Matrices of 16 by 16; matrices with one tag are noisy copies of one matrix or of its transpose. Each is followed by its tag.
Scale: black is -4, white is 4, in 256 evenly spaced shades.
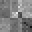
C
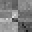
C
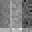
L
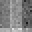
L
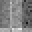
L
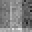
L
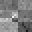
C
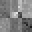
C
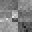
C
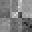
C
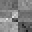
C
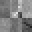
C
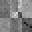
C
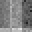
L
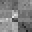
C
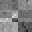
C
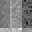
L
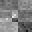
C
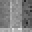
L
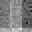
L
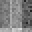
L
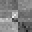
C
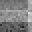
L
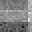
L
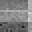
L
